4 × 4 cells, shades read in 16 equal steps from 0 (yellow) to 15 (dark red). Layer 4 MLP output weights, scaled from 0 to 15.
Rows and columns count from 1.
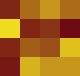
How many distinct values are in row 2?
4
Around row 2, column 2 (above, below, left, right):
8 9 0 12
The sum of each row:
34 40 34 27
